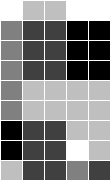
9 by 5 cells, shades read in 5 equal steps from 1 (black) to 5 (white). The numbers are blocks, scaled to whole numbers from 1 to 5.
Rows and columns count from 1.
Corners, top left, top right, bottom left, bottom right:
5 5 4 2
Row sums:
23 9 9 9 19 19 13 14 13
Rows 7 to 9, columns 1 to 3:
1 2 2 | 1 2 2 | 4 2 2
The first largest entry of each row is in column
1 1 1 1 2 2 4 4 1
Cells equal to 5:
4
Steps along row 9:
down same up down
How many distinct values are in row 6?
2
